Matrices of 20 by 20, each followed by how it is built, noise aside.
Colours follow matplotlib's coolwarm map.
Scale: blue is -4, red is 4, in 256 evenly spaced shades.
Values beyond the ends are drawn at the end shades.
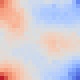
smooth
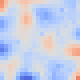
smooth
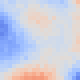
smooth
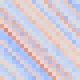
Toeplitz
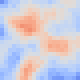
smooth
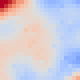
smooth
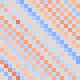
Toeplitz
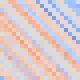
Toeplitz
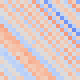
Toeplitz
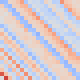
Toeplitz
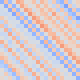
Toeplitz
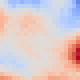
smooth
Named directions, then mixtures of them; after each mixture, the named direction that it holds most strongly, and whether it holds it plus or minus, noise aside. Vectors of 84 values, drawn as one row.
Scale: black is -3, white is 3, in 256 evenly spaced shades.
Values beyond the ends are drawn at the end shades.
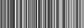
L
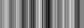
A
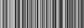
L, minus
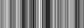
A, plus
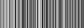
L, minus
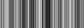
A, plus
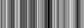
A, plus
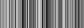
A, plus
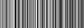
L, minus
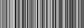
L, minus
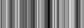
A, plus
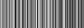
L, minus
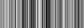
A, plus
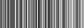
L, plus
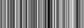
L, plus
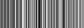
L, plus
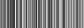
L, plus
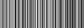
L, minus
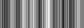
A, minus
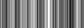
A, minus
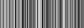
L, minus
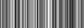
L, minus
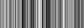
A, plus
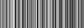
L, minus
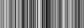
A, plus
